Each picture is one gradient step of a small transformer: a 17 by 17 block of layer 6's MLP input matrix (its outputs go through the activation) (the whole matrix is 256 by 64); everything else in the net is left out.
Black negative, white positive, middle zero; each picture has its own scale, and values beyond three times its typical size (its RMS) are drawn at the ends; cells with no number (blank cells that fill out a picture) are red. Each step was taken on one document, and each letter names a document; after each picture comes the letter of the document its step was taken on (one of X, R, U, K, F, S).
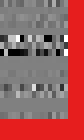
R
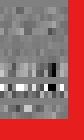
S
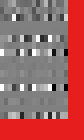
R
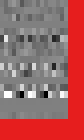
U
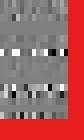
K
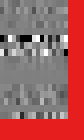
R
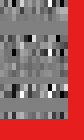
K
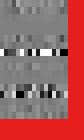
K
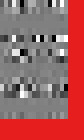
K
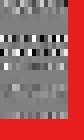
R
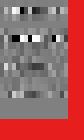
U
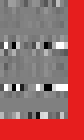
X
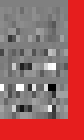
S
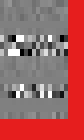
K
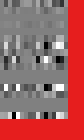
X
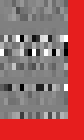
R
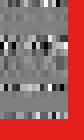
X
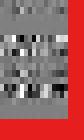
K
